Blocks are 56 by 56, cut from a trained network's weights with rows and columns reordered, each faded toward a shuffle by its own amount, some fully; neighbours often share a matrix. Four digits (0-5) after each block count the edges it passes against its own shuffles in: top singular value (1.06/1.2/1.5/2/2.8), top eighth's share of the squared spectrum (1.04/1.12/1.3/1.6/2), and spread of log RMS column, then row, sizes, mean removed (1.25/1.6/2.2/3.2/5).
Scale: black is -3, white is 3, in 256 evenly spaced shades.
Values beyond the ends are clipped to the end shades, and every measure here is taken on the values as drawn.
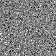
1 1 0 1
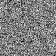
2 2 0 0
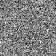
2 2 0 1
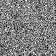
0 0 0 0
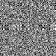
3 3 1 2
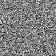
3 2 0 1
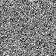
1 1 0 0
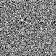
2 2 0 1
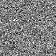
3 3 0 1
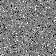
0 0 0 0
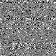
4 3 0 3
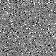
3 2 0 2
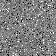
0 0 0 0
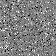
0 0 0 0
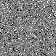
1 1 0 0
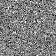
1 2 0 0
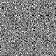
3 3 1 2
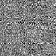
3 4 2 2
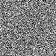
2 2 0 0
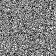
0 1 0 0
